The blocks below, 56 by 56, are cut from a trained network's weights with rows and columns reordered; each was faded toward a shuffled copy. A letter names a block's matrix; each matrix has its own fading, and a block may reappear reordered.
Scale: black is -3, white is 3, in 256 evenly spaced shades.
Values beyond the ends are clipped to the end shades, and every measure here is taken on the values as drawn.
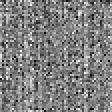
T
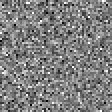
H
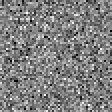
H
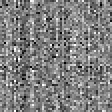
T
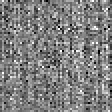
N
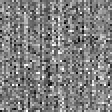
N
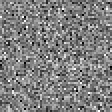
H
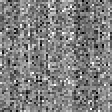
T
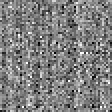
T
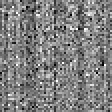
T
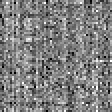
N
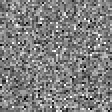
H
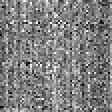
N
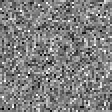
H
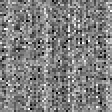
T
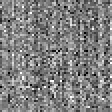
N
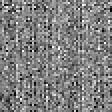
T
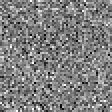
H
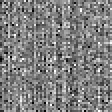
N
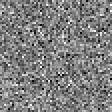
H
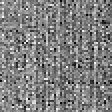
T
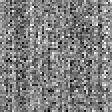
N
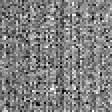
N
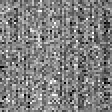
T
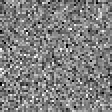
H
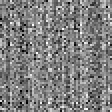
N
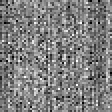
N
